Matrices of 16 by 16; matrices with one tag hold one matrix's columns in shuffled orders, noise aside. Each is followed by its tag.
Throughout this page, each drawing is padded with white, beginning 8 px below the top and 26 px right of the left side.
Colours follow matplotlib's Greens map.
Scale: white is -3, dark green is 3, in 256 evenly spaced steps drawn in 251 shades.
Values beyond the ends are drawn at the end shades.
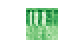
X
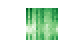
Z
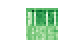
X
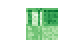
X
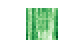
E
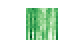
E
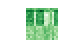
X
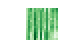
E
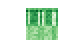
X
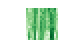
E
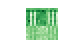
X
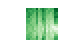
Z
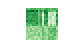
X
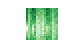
Z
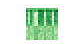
X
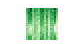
Z
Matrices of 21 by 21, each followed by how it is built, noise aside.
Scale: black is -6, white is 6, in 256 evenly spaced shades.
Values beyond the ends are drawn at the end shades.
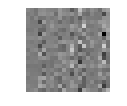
uneven columns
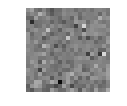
noise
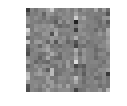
uneven columns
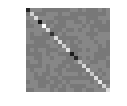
diagonal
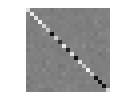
diagonal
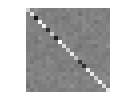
diagonal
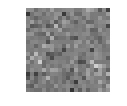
noise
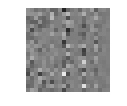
uneven columns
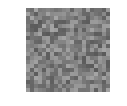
noise
